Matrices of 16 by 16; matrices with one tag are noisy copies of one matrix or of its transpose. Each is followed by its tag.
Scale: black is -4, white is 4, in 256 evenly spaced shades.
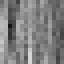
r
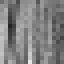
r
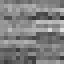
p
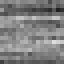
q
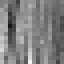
r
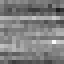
q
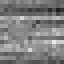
q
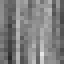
q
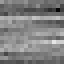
q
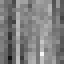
q
